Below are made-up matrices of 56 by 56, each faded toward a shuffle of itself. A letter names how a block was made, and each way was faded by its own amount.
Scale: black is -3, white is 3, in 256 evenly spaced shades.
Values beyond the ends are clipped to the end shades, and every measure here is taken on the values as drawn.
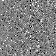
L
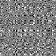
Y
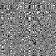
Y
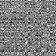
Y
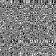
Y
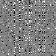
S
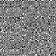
Y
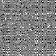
S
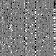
S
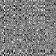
S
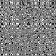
Y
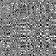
Y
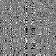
S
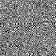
Y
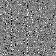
L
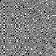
Y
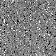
L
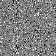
L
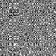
Y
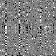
S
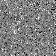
L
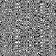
Y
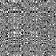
Y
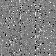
L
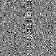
S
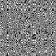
Y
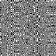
S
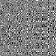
S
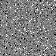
L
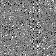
L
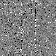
L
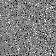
L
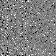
L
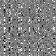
S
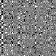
S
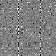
S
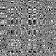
Y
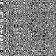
S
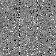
L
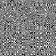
Y
